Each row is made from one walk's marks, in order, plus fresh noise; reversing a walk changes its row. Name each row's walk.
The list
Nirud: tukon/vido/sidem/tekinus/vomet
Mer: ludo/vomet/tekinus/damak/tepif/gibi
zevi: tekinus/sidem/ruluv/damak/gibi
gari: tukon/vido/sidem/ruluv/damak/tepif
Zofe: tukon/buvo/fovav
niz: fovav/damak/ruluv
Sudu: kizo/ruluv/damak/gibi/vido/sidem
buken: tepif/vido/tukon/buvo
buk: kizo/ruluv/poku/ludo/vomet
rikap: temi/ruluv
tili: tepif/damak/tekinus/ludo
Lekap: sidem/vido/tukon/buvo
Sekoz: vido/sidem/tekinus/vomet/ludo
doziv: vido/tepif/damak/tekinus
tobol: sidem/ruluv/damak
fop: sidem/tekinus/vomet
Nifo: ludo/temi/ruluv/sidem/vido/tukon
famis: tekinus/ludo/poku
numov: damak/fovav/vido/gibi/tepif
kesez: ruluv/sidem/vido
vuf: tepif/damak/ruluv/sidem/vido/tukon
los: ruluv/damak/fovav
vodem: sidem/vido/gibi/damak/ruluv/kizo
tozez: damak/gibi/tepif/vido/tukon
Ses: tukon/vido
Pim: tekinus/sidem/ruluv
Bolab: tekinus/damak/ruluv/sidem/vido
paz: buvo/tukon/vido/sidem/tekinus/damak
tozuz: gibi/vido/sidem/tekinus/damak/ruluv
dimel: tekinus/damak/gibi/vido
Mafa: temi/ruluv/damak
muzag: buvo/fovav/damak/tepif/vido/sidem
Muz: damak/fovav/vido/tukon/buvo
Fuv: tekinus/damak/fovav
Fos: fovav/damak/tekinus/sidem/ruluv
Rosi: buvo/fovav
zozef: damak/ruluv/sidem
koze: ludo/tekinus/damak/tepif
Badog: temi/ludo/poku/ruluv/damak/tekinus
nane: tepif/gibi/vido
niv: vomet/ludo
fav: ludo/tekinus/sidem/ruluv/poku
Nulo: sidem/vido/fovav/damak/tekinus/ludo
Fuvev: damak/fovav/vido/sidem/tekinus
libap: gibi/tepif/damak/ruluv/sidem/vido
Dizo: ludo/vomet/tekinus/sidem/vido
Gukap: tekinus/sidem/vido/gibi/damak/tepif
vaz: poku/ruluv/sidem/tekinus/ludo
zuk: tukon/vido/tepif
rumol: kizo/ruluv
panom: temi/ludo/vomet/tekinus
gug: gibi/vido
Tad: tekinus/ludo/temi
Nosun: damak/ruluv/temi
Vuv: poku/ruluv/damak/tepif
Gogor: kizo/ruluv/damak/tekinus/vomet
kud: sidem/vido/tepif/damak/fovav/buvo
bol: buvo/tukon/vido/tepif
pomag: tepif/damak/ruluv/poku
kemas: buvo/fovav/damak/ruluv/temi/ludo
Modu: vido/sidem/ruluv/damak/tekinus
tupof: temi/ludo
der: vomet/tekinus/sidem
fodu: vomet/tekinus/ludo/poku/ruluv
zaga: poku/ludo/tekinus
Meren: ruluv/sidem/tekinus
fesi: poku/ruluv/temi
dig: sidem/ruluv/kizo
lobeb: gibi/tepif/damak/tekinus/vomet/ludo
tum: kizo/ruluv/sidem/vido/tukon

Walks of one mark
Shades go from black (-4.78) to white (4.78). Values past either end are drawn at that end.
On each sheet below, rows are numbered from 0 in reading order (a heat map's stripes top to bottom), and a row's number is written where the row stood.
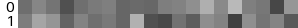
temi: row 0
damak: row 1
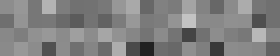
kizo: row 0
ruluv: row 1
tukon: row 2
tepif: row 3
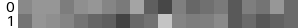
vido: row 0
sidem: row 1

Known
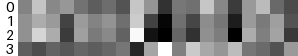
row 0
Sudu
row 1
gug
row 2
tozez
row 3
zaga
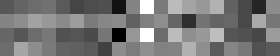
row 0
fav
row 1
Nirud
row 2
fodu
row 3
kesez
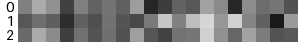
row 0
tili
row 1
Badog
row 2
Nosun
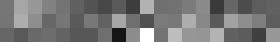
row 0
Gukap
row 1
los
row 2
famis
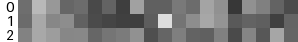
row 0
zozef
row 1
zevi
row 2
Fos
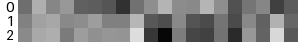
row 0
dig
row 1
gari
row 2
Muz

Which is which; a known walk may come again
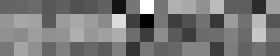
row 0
Tad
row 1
buken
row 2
Ses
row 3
dimel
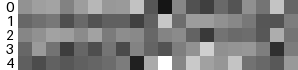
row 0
zuk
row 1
koze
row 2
Nirud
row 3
Mafa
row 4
zaga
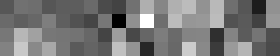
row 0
Nifo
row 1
fodu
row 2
Modu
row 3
Sudu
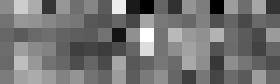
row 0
tozez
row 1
Sekoz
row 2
famis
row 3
zevi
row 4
zozef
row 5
Lekap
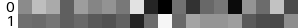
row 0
numov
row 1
Mer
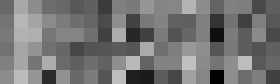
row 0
kesez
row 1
Nulo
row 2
kud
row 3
Bolab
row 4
rumol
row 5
lobeb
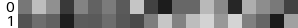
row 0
pomag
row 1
Badog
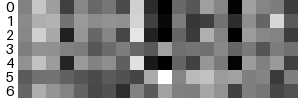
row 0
vuf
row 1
Muz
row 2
libap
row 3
Fuv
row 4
nane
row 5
vaz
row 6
tobol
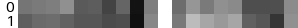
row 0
der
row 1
fav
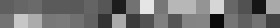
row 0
panom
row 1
vodem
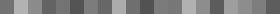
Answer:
los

